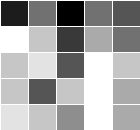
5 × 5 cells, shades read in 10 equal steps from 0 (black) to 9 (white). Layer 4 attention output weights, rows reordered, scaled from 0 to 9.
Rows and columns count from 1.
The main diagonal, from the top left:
1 7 3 9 6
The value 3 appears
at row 1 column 5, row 3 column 3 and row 4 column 2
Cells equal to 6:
3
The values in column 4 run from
4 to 9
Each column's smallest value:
1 3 0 4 3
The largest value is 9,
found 4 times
